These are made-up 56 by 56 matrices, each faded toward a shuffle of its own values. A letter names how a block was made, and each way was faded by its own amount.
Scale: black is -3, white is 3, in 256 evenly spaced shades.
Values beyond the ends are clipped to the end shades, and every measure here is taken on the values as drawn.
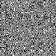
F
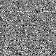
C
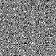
F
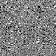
F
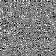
F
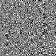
F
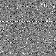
C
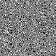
F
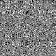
F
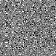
F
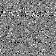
C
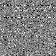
C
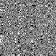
F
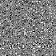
F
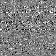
C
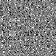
F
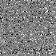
C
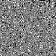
F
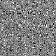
F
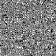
F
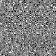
F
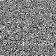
C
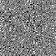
F
